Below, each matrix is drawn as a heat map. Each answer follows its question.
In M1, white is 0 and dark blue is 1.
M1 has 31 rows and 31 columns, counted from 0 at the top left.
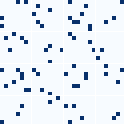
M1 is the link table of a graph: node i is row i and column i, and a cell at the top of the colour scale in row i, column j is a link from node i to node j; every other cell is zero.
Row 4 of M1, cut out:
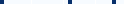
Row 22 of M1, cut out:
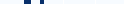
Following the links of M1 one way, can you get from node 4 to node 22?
yes
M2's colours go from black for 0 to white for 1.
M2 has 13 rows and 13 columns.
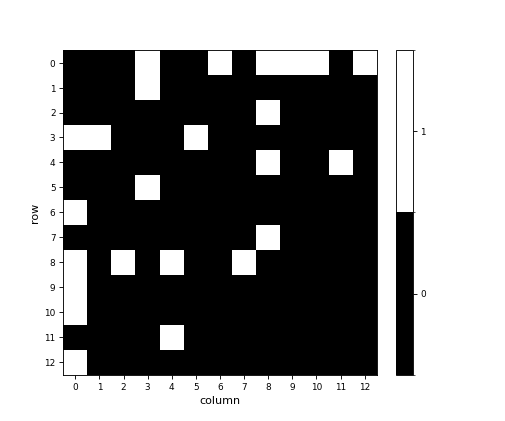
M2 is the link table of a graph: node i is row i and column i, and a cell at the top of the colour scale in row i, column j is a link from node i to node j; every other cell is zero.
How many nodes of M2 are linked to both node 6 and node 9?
1
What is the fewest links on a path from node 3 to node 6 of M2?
2
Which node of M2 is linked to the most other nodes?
node 0
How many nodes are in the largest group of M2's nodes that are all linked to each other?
2
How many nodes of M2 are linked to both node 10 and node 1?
0
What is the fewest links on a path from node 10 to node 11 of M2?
4
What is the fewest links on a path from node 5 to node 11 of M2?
5
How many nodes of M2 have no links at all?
0
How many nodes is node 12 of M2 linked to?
1
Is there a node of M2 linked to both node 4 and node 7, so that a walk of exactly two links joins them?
yes
